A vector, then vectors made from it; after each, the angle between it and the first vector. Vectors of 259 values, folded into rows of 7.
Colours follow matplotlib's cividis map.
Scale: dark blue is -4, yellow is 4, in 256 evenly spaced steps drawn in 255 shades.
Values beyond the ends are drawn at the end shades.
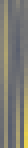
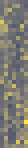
partly aligned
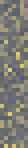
orthogonal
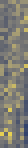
partly opposed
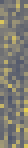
partly aligned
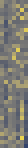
partly opposed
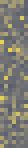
orthogonal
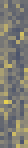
partly aligned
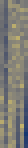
nearly opposite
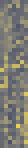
partly aligned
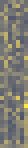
partly aligned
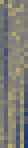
nearly opposite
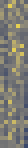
partly opposed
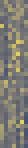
partly opposed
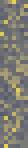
orthogonal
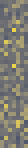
orthogonal
